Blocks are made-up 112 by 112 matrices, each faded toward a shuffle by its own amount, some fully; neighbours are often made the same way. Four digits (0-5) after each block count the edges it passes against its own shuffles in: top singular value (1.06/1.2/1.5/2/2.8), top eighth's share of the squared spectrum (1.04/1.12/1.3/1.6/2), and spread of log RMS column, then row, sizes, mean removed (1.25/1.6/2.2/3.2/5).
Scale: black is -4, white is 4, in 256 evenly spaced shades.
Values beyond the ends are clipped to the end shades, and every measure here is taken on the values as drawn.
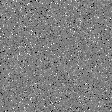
0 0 0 0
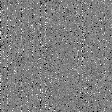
2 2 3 0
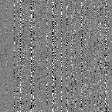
3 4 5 0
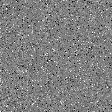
0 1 1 0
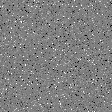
0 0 0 0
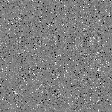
3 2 1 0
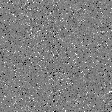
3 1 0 0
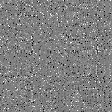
4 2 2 1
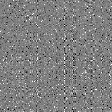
5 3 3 2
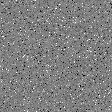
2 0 0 0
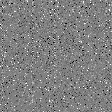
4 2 1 1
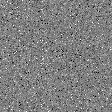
0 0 1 0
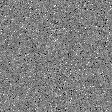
0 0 0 0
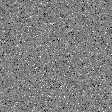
0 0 0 0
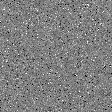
0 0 0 0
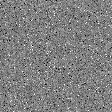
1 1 1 0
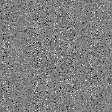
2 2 3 0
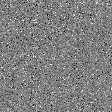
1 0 1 0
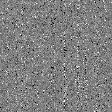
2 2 3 0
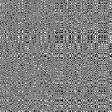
5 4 4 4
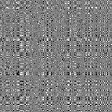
5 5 4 4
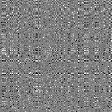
5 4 3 3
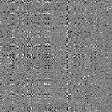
5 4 3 3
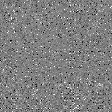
4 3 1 2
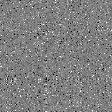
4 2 1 1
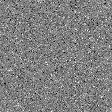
1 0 1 0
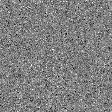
0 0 1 0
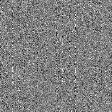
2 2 3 0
